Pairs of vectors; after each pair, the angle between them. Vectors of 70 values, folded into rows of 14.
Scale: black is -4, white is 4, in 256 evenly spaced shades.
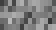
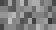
nearly parallel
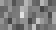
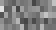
orthogonal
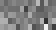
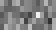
orthogonal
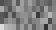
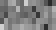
partly aligned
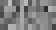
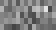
partly opposed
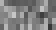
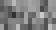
nearly opposite
